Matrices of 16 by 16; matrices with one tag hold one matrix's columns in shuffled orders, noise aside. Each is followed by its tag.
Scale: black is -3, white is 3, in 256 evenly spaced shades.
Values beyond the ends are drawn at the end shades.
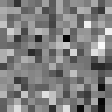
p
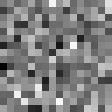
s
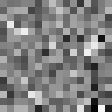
p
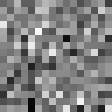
p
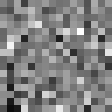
p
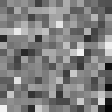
p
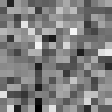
p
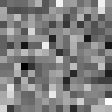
s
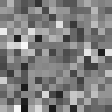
p
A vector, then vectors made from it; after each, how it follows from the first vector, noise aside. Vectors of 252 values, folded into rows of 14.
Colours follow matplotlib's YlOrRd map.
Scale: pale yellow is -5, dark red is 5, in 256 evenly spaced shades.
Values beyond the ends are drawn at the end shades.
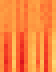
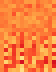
sign-scrambled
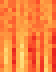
negated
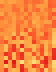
sign-scrambled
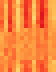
wrapped around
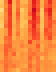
reversed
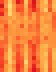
wrapped around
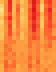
reversed
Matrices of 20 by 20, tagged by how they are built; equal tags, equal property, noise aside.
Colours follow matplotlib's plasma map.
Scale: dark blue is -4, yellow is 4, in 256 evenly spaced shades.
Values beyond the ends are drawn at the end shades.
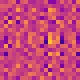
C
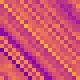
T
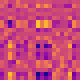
C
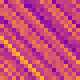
T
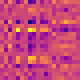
C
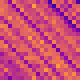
T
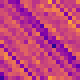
T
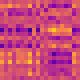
C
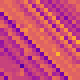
T
